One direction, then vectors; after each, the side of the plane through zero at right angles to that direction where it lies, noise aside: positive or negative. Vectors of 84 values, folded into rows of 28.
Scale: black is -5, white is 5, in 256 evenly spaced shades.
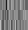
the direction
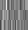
negative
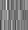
negative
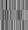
positive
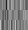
positive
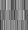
negative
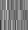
negative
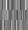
negative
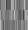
positive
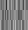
positive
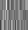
negative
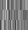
negative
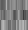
negative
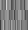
negative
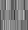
negative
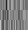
positive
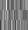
negative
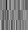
positive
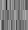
positive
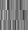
negative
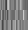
positive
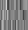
negative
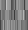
negative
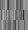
negative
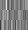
negative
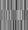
negative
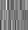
negative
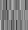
positive
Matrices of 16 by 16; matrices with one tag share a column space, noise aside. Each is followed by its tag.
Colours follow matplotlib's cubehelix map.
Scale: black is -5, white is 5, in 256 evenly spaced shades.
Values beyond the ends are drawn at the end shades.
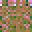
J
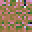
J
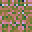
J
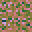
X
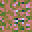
X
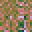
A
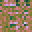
J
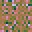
J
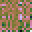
A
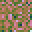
A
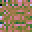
J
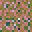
X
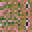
X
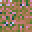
J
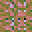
X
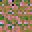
J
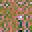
A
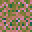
X
